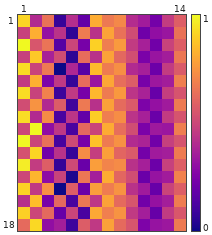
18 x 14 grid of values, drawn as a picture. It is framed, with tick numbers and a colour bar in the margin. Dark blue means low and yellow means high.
Seam: vertical, 50% of the way across, the right part calmer. Stripes: upright, repeating 2 times. Average level on the scale: 50%.
